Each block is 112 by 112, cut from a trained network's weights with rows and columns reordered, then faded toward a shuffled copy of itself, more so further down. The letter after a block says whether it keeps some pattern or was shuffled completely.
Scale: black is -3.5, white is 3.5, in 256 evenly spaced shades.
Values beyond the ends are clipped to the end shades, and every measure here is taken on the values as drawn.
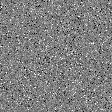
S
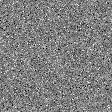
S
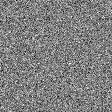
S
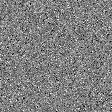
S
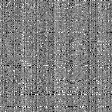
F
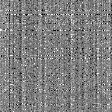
F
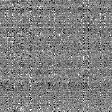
F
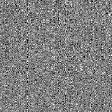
F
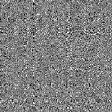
F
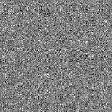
F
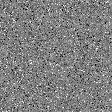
S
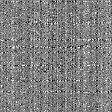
F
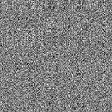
F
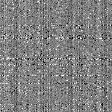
F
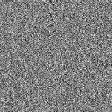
F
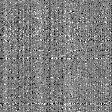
F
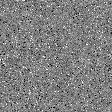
S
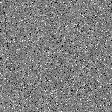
S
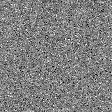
S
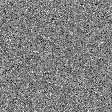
S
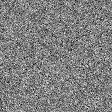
S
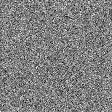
S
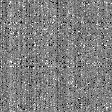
F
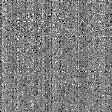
F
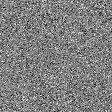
S
